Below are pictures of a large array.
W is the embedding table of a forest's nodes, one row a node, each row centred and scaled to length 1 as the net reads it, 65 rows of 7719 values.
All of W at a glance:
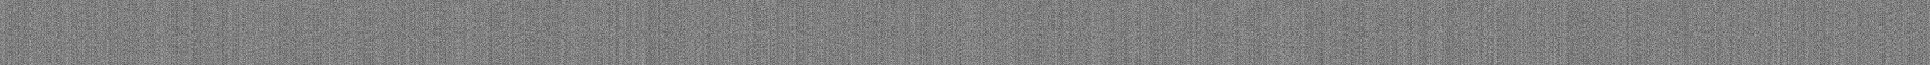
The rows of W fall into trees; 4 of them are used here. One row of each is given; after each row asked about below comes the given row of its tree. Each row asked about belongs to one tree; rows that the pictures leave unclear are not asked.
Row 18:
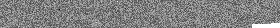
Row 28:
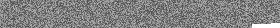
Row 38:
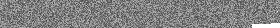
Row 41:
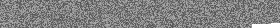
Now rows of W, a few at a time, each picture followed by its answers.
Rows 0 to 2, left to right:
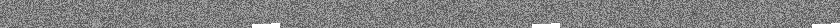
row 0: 18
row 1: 28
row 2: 18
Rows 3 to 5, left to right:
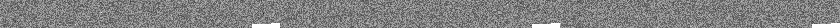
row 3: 28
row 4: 38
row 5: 28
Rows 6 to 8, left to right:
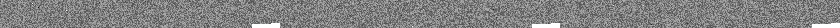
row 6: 18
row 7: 28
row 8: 41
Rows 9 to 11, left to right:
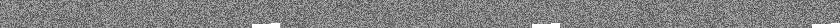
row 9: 41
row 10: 28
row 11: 41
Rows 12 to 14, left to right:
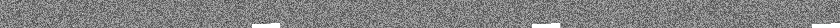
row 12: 38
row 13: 38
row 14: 28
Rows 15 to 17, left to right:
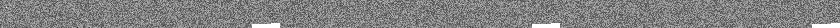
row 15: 41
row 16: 28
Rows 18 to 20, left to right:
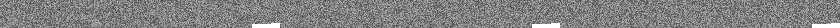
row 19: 41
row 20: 38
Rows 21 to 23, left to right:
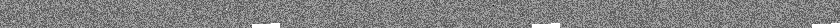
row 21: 38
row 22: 41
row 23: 18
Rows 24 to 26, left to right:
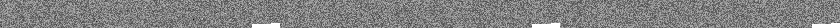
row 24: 41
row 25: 41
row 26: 28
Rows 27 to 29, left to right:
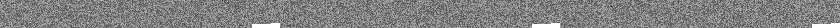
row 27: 38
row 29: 28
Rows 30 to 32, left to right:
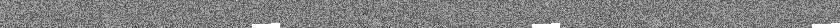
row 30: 41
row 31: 18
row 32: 18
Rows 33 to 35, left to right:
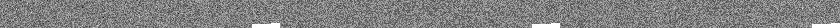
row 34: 28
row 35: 28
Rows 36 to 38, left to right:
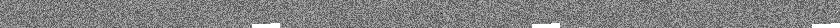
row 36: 38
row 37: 18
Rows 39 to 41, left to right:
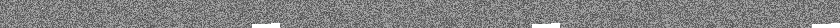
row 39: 41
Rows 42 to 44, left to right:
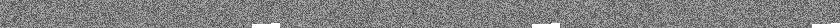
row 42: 28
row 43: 18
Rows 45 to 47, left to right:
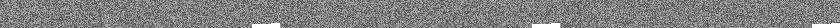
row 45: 41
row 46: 28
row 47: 28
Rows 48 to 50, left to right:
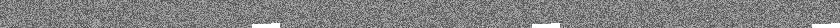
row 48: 18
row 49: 41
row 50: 41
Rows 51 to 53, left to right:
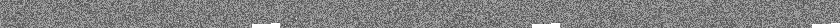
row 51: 28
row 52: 28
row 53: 41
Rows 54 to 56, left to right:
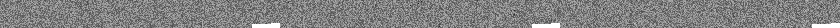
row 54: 41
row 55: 18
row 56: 38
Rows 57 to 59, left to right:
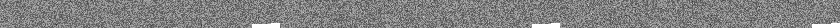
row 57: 41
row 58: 41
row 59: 18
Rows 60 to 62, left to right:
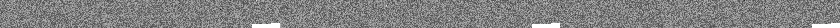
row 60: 41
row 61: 18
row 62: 41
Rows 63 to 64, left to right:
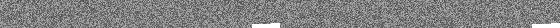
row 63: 38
